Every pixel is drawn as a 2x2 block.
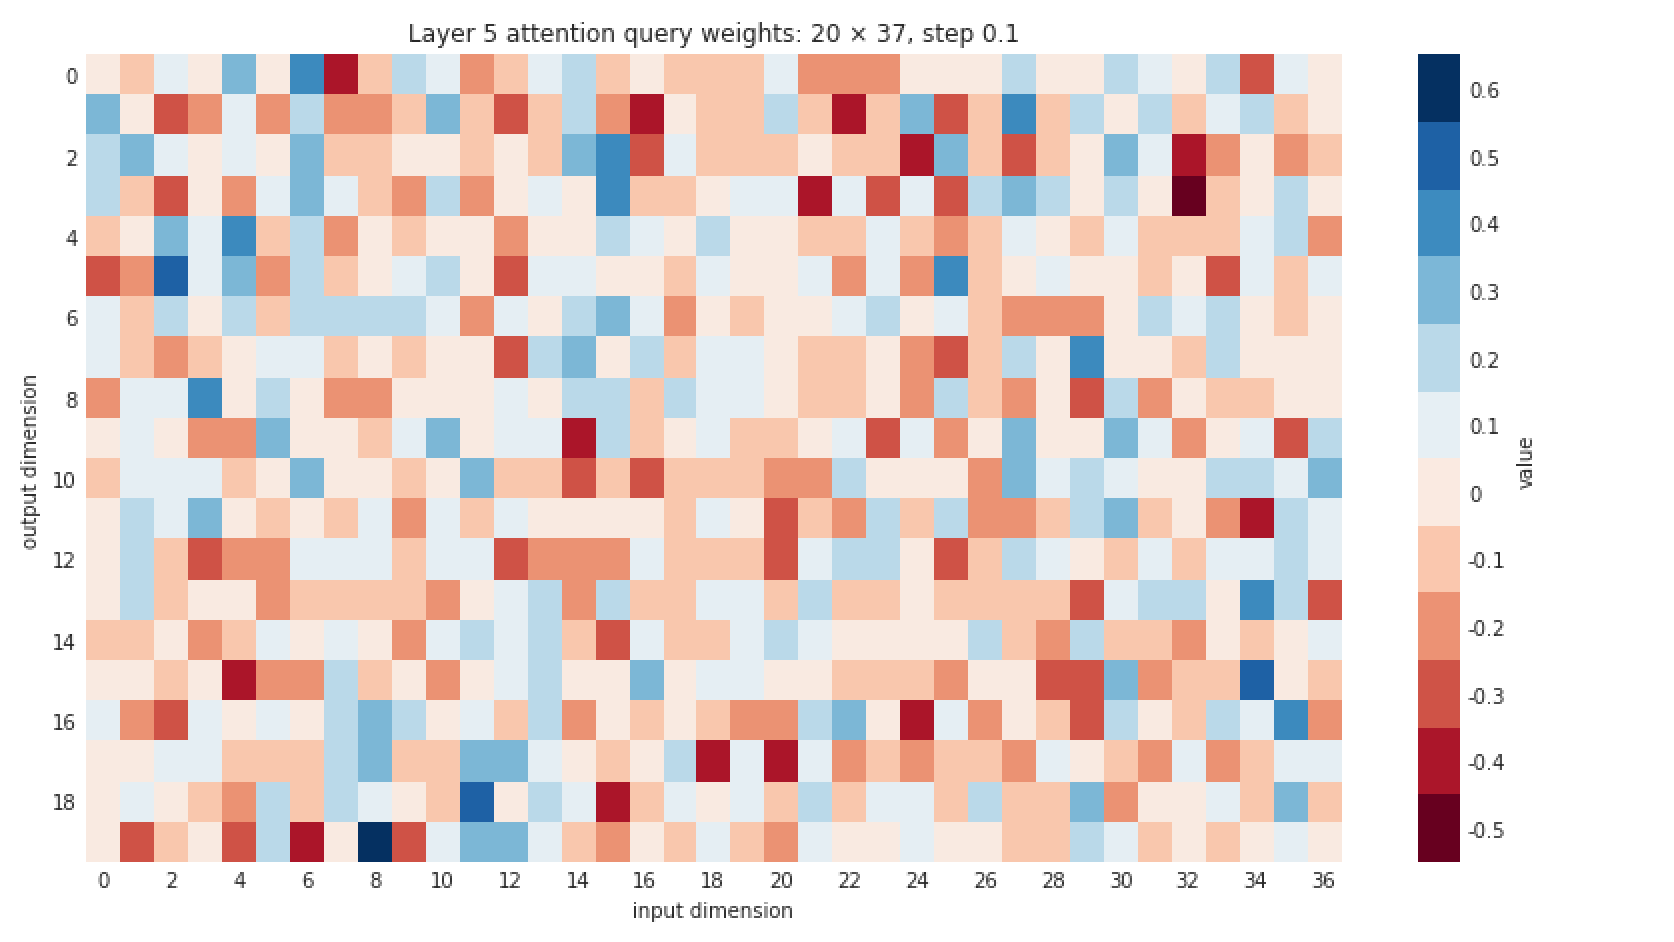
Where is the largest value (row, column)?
19 8
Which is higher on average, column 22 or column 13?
column 13
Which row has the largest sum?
6
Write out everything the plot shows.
Title: Layer 5 attention query weights: 20 × 37, step 0.1
x-axis: input dimension, ticks 0 2 4 6 8 10 12 14 16 18 20 22 24 26 28 30 32 34 36
y-axis: output dimension, ticks 0 2 4 6 8 10 12 14 16 18 (0 at the top)
Colour bar: value, ticks -0.5 -0.4 -0.3 -0.2 -0.1 0 0.1 0.2 0.3 0.4 0.5 0.6
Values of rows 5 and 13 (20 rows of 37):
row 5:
-0.3 -0.2 0.5 0.1 0.3 -0.2 0.2 -0.1 0 0.1 0.2 0 -0.3 0.1 0.1 0 0 -0.1 0.1 0 0 0.1 -0.2 0.1 -0.2 0.4 -0.1 0 0.1 0 0 -0.1 0 -0.3 0.1 -0.1 0.1
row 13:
0 0.2 -0.1 0 0 -0.2 -0.1 -0.1 -0.1 -0.1 -0.2 0 0.1 0.2 -0.2 0.2 -0.1 -0.1 0.1 0.1 -0.1 0.2 -0.1 -0.1 0 -0.1 -0.1 -0.1 -0.1 -0.3 0.1 0.2 0.2 0 0.4 0.2 -0.3
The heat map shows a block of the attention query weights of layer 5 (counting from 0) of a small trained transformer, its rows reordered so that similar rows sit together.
